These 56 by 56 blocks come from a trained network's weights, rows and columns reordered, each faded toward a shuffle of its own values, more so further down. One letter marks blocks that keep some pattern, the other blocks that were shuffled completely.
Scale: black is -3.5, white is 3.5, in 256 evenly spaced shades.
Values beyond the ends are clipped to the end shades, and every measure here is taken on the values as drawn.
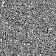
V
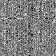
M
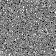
V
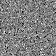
V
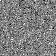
V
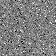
V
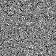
V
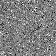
V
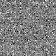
M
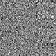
M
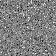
V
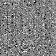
M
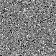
V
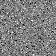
V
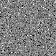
V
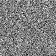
V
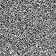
V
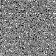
M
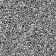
V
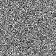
V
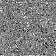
M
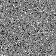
V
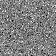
V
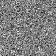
M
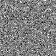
M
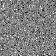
M
